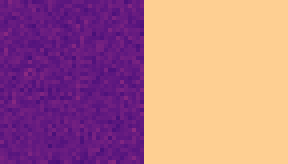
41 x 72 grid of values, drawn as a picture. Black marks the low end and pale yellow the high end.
The table splits into one row of 2 panels. Panel 1,1: low, fine-grained, faint in contrast. Panel 1,2: very high, flat.
